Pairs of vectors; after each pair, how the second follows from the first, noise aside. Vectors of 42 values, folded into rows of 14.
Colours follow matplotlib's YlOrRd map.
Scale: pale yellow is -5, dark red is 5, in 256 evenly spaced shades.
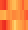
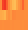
partly zeroed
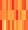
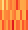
shuffled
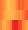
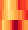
scaled up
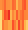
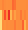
partly zeroed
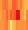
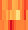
negated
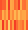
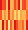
scaled up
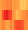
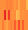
partly zeroed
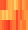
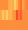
partly zeroed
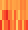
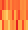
negated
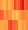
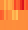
partly zeroed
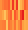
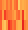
shuffled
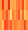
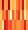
scaled up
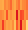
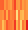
negated
